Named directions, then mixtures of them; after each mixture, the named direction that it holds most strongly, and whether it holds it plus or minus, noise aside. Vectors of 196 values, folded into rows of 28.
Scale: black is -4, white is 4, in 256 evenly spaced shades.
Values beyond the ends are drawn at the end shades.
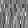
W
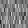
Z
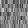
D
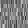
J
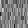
D, plus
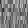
D, minus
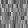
D, plus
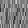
W, minus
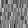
D, plus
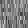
D, minus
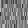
J, plus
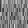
J, minus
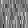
W, plus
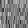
D, minus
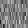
Z, plus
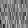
Z, plus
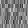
D, plus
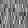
Z, plus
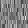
J, minus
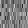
D, plus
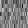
D, plus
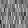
Z, plus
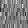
J, minus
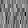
W, minus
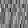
W, plus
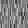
J, plus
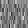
Z, minus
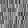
J, plus
